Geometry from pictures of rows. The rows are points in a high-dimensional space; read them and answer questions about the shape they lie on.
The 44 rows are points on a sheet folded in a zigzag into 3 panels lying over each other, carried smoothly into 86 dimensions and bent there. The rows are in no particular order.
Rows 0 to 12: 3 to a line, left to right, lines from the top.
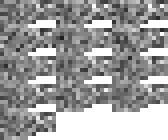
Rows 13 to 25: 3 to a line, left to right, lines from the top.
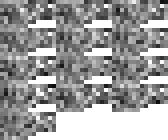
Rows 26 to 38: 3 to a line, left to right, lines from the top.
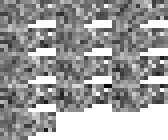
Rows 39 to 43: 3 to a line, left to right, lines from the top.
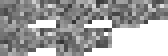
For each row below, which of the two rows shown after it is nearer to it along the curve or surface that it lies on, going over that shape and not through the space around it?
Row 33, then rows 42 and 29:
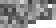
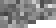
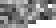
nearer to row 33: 42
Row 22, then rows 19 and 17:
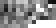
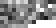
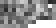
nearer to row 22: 19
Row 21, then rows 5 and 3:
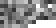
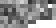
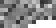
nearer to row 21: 3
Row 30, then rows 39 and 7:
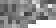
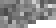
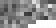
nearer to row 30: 7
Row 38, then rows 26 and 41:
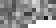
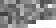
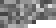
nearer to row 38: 41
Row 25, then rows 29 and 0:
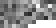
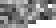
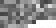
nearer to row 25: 0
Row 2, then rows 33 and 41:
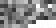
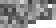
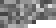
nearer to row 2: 41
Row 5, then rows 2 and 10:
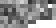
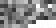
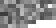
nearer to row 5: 10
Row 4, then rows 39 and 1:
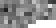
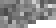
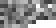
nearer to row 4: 39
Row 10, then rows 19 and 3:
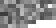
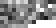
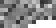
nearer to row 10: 3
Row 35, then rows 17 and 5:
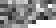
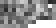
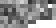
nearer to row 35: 17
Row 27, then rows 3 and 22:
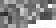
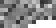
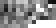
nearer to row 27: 3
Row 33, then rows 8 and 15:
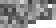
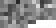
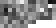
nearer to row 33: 15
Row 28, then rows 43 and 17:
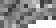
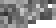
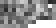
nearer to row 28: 17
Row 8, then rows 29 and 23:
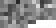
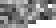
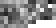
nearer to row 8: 23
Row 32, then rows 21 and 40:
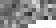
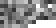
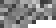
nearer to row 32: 40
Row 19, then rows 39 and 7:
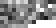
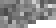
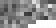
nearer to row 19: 7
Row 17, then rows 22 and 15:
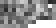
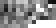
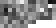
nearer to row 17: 15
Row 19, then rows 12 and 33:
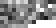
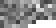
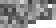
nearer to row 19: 12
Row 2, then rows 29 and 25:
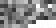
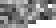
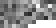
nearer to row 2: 25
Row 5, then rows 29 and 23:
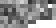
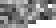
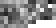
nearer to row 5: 23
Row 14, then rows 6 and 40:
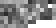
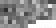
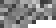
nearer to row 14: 6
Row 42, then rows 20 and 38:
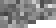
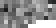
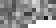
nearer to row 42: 20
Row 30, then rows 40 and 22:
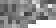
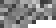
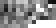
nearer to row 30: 40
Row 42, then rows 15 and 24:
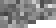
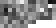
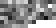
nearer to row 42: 15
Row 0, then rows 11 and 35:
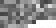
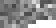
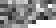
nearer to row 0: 11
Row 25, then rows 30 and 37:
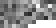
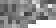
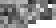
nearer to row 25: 30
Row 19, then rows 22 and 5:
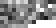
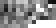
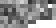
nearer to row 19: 22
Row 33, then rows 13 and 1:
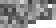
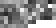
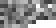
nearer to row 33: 13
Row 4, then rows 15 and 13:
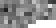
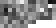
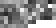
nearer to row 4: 15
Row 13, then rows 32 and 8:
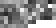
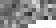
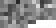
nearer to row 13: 8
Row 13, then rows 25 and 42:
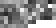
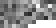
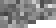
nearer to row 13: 42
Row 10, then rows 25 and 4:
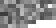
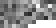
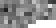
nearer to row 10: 4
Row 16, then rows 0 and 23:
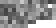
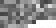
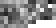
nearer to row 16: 23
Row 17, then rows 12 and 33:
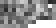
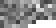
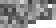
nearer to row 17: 33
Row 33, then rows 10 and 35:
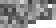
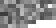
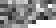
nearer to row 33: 10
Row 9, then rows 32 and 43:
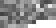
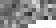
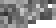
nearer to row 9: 32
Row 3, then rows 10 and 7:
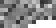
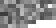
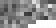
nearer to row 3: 7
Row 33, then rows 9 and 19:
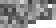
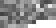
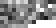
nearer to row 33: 9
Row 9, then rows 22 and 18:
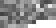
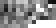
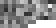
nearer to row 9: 18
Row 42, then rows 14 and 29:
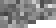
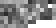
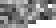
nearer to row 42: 14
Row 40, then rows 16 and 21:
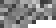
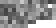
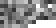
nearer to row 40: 21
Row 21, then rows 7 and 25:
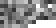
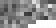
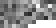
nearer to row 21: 25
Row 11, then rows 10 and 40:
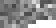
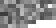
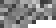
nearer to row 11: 40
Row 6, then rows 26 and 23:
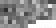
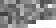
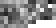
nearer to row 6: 26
